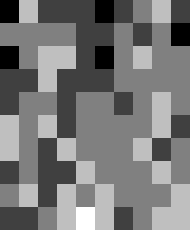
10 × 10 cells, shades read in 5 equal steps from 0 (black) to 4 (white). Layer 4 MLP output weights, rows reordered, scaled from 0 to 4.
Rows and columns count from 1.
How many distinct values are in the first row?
4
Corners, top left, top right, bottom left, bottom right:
0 1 1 3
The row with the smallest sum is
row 1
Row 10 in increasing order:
1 1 1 2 2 3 3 3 3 4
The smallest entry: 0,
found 5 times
